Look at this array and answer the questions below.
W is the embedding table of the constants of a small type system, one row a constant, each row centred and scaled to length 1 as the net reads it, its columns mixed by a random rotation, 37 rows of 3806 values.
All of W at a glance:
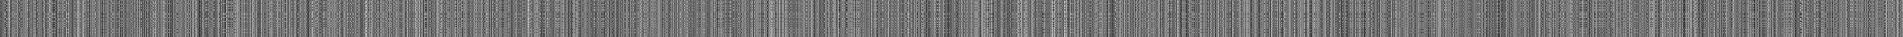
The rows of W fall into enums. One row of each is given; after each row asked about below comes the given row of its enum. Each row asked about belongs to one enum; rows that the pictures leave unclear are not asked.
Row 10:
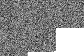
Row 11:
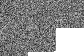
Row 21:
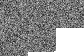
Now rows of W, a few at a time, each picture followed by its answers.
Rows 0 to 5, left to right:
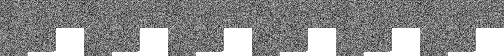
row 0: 10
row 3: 21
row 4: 10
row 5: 11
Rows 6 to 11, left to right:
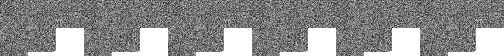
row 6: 11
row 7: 10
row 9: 10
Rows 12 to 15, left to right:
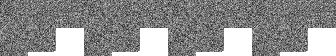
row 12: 11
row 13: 21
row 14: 21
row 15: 11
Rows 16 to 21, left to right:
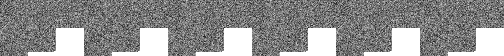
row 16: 11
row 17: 21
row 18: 10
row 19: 10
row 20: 11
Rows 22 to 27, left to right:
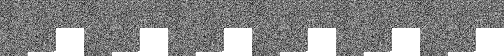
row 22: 10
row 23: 11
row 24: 10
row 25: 11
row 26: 10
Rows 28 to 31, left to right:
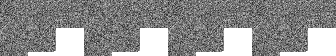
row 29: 21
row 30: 11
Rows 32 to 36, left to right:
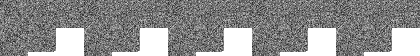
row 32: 21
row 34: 11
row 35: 11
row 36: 11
